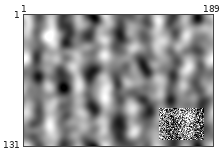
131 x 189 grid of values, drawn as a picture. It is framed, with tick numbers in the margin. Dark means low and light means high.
Upright stripes repeat 7 times across the table. There is no overall slope. Values change most from cell to cell in the bottom right. In the bottom right lies a patch that is rougher than the rest.
